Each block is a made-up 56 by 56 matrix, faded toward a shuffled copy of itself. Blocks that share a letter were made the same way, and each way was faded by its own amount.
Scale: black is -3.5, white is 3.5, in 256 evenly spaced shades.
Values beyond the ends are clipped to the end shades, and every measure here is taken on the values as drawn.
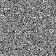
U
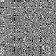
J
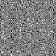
J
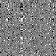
J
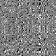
J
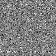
U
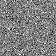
U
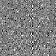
J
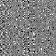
J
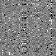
J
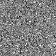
U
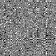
J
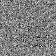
U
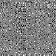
J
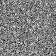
U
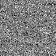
U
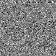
U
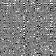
J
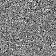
U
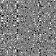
J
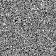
U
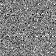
U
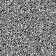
U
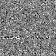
U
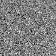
U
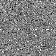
U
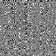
J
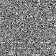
U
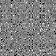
J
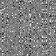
J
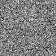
U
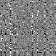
J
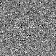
U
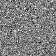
U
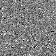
U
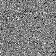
U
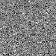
U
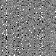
J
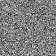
U
